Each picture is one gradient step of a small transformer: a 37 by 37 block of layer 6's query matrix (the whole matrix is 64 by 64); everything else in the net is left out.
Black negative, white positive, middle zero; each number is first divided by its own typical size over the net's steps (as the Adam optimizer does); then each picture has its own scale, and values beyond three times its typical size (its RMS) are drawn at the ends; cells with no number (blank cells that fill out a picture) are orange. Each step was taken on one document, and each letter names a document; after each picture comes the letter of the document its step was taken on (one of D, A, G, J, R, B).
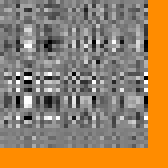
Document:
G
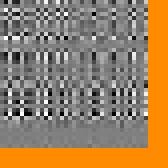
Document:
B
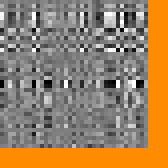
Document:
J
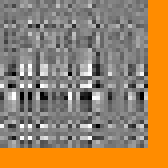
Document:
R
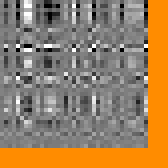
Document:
G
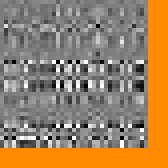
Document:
R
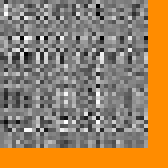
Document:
B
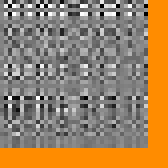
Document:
B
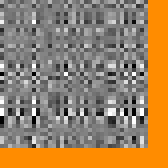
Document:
J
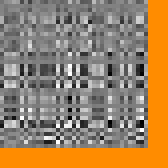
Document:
R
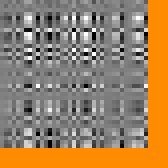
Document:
G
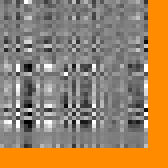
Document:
G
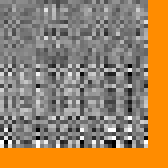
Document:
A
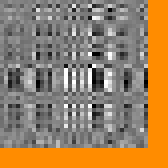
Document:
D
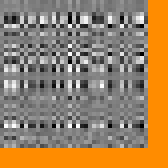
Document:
R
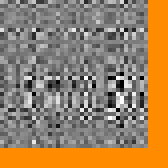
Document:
J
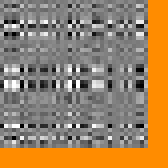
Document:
R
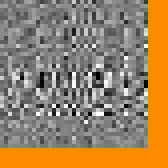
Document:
D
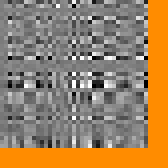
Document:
D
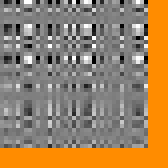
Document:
G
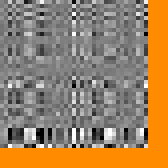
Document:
D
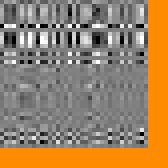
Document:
R
